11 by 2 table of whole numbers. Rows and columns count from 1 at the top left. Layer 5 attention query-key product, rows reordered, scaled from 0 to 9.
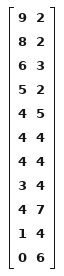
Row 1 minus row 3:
3 -1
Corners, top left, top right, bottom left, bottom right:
9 2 0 6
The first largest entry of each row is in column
1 1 1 1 2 1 1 2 2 2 2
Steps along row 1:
down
